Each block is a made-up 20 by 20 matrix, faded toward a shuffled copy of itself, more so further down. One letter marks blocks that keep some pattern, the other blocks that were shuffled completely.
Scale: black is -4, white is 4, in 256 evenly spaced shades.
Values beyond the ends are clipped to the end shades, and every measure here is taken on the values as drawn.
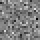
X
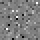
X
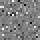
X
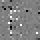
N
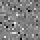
X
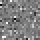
X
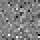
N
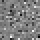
N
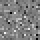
X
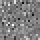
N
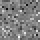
X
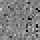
N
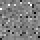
X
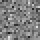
N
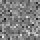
N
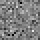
X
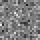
X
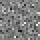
X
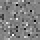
X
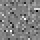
X
